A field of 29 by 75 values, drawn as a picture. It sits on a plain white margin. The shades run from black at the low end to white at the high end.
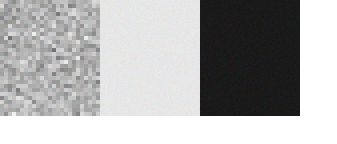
It is made of 1 by 3 panels. Panel 1,1: high, fine-grained. Panel 1,2: very high, flat. Panel 1,3: very low, flat.
